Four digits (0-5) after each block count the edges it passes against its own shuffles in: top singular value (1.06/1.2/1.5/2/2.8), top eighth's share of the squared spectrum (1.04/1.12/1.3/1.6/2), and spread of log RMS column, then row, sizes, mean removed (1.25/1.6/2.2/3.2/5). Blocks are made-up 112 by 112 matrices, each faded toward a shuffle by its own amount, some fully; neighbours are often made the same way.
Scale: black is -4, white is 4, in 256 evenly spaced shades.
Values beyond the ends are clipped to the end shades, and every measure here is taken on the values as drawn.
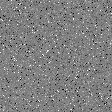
0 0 0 0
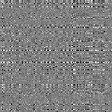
5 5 3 4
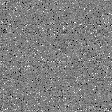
3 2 0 1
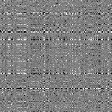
5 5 3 4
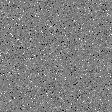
0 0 0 0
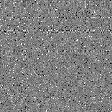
4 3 1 2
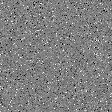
0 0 0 0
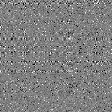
4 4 2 3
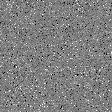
2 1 0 0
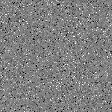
3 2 0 1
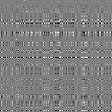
5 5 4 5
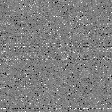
4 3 1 2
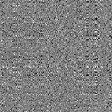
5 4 3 3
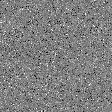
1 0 0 0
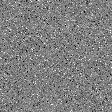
1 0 0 0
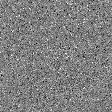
0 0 0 0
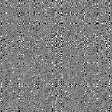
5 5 3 3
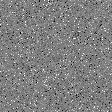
0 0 0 0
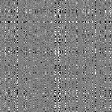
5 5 4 3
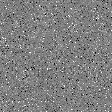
2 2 1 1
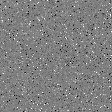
2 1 0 0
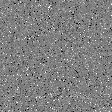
2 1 0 0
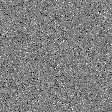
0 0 0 0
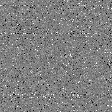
3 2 1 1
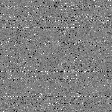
3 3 1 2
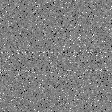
2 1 0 0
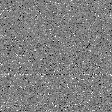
3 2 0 2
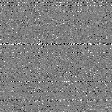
4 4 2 3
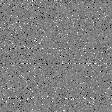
3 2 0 2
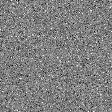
0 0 0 1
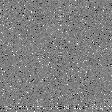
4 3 0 1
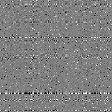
5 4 2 3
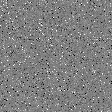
1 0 0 0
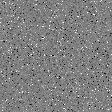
1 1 0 0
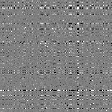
5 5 3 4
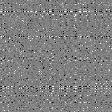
5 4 2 3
